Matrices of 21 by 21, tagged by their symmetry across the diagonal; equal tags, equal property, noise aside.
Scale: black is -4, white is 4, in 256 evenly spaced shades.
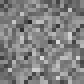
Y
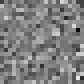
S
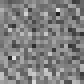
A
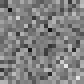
Y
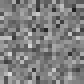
A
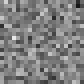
S
